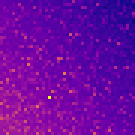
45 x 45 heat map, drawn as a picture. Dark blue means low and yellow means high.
There are no regular stripes. Neither half mirrors the other. The top right is the ninth with the lowest average. The texture is fine-grained noise. Values rise toward the bottom left. Overall the values sit about 20% of the way up the scale. The ninth with the highest average is the bottom left.
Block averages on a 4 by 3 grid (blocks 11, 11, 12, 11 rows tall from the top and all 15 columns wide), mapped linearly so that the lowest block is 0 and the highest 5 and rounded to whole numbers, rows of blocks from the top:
2 1 0
3 2 1
4 3 2
5 4 2
